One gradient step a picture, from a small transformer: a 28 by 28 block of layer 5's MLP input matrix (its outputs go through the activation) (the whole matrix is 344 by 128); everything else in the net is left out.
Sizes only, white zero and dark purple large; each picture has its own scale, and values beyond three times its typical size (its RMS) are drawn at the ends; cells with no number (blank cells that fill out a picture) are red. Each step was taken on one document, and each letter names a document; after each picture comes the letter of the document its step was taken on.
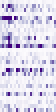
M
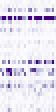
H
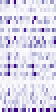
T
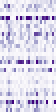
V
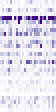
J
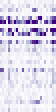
J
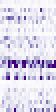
T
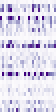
M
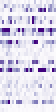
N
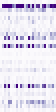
N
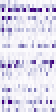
M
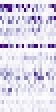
M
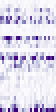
T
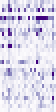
H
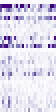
M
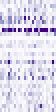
H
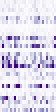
T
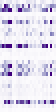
N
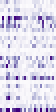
T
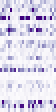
N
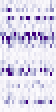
N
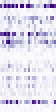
V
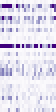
M
